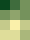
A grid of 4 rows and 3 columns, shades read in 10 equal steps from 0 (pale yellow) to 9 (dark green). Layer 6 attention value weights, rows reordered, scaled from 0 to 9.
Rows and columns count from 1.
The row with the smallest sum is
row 3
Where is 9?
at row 1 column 1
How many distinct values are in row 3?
2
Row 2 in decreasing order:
5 5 4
